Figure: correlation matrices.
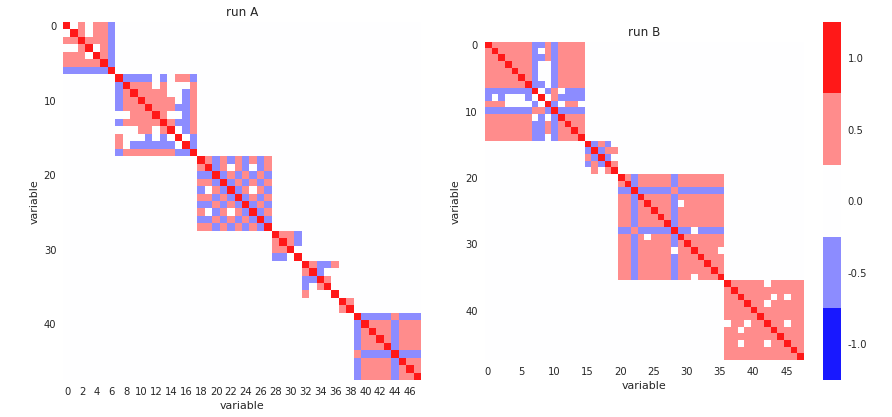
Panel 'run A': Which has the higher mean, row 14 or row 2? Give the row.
2
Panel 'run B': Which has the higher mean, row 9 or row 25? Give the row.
25
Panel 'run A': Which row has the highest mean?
10
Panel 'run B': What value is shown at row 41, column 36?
0.5
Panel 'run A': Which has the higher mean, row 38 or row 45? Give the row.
45
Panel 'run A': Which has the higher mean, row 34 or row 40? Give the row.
40
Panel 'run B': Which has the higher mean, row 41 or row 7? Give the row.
41
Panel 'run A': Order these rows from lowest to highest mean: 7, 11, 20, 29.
7, 20, 29, 11
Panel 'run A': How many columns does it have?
48
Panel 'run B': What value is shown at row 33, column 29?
0.5
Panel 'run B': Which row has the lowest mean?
22
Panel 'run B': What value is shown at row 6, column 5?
0.5
